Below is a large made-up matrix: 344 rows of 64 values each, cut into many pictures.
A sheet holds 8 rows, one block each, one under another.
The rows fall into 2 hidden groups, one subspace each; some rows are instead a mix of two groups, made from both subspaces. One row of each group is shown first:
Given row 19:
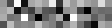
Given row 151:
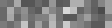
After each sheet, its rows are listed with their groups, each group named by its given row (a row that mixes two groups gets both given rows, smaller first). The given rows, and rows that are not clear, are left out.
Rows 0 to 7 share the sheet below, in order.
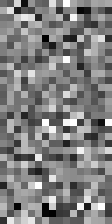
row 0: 19
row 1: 151
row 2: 19
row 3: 151
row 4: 151
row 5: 19
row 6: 19 and 151
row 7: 19 and 151
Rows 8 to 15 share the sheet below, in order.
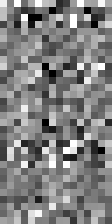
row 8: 19
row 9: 151
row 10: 151
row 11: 151
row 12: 151
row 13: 151
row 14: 151
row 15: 19
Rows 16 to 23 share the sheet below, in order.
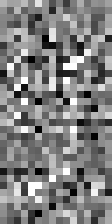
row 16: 19
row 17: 151
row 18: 151
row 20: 19
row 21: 151
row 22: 19
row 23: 19
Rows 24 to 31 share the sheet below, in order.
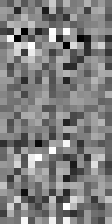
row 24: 19 and 151
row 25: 19
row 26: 151
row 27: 151
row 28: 151
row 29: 19
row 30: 151
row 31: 151
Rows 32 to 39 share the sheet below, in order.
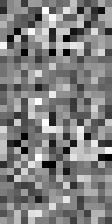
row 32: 151
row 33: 151
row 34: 19
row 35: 19
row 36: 151
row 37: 151
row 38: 19
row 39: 19
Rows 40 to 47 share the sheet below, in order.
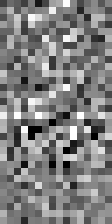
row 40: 19
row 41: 151
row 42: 151
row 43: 19
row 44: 19
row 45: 151
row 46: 19
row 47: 151
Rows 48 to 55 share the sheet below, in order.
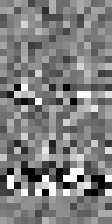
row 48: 151
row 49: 19
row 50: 19 and 151
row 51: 19
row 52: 151
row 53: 151
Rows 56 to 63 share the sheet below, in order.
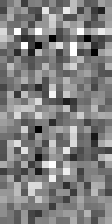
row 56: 151
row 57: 19
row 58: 151
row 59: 19 and 151
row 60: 19
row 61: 151
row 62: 19
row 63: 19
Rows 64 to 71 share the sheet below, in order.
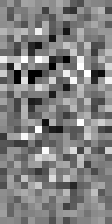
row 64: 151
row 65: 19
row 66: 19
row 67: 19
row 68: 19 and 151
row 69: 19 and 151
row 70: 19 and 151
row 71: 151
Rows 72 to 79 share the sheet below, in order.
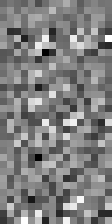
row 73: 151
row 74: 19
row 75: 19
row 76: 151
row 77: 19 and 151
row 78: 151
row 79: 151
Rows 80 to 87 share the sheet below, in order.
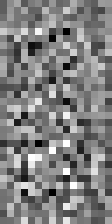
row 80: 151
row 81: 19
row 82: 151
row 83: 19
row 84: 19
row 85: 19
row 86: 19 and 151
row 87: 151
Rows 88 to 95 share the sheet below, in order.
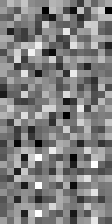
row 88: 151
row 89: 19 and 151
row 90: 19
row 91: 19 and 151
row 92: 19
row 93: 19
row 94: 19
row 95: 19
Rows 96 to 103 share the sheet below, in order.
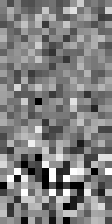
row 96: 151
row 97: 151
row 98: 19
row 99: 19
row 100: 151
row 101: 151
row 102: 151
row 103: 151
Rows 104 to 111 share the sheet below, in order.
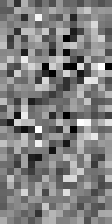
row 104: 19
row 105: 151
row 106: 151
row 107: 19
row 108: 19
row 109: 19
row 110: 151
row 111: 151
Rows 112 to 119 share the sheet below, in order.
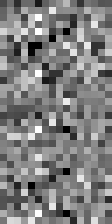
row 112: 19
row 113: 19
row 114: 151
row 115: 19 and 151
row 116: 19
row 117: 19 and 151
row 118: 19
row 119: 19
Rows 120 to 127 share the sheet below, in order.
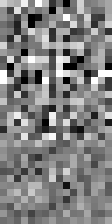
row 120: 19
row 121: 151
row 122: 151
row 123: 151
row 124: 151
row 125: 19
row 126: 19
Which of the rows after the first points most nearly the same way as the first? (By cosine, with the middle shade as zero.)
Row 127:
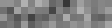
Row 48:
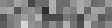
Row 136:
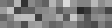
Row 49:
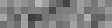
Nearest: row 49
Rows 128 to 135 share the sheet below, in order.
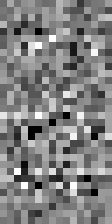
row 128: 19 and 151
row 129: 19
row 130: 151
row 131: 151
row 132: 19
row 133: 151
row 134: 19
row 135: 19
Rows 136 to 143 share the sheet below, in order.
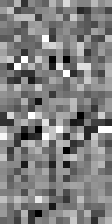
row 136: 19
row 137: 151
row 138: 19
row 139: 19
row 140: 151
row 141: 151
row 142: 151
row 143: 19
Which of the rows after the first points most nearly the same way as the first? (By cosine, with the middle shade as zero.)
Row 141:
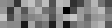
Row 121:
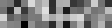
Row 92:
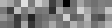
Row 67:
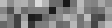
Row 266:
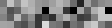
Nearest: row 121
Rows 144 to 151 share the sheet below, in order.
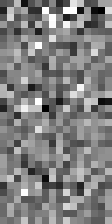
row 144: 151
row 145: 19
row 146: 151
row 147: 151
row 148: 19 and 151
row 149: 19 and 151
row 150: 151
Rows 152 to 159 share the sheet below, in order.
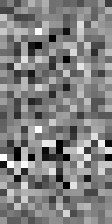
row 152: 19 and 151
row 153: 19
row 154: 19
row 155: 19
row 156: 19
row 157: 19
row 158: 19
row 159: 19
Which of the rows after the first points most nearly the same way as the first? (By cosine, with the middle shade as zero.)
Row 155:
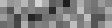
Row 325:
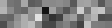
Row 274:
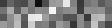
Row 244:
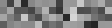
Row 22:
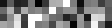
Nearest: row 244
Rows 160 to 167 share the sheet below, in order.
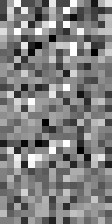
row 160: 151
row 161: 19
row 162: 19
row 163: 19
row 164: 151
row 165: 19
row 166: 151
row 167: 151
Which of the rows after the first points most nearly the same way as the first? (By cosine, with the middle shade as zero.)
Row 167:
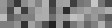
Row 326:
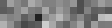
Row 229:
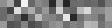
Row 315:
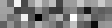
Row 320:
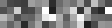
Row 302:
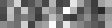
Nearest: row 320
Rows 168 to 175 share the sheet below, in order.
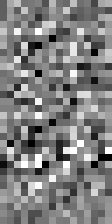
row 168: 151
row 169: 19
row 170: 19
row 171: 19
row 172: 19
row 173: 151
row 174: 19
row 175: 19
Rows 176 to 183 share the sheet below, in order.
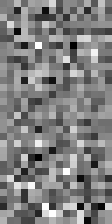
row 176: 19 and 151
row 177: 19
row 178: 19 and 151
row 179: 19
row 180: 19
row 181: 19
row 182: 19
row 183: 151
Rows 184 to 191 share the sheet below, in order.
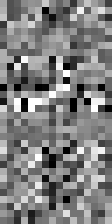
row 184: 19 and 151
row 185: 19 and 151
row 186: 19 and 151
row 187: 19
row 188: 19 and 151
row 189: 151
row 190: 151
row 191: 19
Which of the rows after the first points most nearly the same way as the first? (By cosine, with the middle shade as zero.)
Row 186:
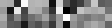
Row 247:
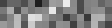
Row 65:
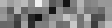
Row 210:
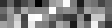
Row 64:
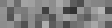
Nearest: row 64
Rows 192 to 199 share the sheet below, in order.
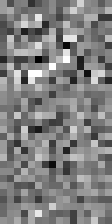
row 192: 151
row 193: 19 and 151
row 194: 19
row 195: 19
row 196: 19
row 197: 151
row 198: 19
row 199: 19
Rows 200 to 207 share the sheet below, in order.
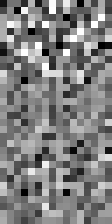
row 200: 19 and 151
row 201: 151
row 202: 151
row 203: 151
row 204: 151
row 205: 151
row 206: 151
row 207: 151
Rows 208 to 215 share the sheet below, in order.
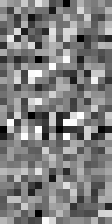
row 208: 19
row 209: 19 and 151
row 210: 19
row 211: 19
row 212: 151
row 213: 151
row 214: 19
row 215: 151
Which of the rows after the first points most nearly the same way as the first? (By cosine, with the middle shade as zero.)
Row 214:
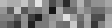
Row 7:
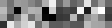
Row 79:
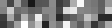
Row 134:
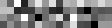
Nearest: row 134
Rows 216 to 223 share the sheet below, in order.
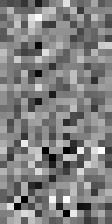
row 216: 19 and 151
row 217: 151
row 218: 19
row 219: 19
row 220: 151
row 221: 151
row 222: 19
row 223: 19
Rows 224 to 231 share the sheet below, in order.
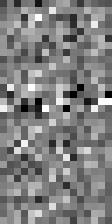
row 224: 19
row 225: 151
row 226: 19
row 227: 151
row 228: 19
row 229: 19
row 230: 19
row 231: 19
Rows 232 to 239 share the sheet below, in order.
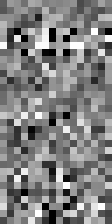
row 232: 151
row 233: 151
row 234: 19 and 151
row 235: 19
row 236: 19
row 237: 151
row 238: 19 and 151
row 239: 151
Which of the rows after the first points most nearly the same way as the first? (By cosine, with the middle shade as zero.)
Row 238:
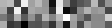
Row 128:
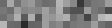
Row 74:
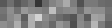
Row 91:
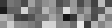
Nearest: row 128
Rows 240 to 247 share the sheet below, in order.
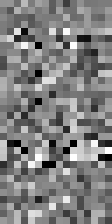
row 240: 19
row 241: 19
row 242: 151
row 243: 19
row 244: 19 and 151
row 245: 151
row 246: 19
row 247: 19
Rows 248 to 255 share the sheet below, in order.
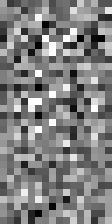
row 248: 151
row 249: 151
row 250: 19
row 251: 19
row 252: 19
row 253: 19 and 151
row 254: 151
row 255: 19
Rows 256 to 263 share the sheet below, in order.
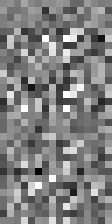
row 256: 151
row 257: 151
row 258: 19 and 151
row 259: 151
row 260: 151
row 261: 151
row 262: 19
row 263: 151
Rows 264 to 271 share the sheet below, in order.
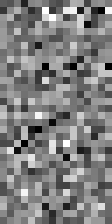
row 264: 151
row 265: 19
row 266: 151
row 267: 19
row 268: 19
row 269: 19
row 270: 151
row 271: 151
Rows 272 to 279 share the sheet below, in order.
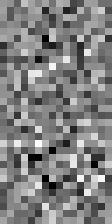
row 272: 151
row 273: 151
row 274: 19
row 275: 19
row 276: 19
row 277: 19
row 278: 151
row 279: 151
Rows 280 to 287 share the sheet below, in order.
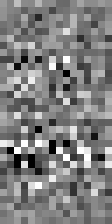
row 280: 19
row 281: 19
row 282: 19
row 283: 19
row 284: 19
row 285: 19
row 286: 19
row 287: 19
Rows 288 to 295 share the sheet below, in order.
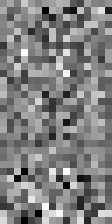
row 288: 151
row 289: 151
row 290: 19
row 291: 151
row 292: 151
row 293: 19
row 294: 19
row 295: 151
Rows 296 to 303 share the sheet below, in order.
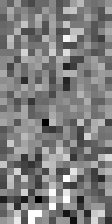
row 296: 151
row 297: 151
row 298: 151
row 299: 19
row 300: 151
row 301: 19 and 151
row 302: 151
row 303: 19
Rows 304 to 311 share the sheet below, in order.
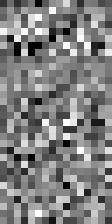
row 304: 19
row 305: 19
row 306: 19
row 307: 19
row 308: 151
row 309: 19
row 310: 19 and 151
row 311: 19 and 151
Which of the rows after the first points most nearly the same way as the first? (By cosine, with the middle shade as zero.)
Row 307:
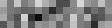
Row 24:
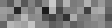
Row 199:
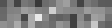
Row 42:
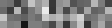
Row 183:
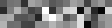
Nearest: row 183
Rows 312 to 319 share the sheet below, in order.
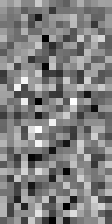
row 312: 19
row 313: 151
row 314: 151
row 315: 19
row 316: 19
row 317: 19
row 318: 19
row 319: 151
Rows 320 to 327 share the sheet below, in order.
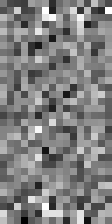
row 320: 151
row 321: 19
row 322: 19
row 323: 151
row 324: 19
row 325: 151
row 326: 151
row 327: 151
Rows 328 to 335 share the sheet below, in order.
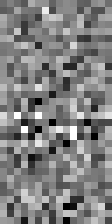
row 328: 151
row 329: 19
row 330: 151
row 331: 19
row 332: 19
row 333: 19
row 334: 151
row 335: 151
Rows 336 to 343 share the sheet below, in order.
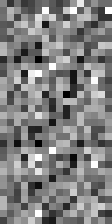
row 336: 151
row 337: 151
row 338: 19
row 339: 151
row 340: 19
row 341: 19
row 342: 19
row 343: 151
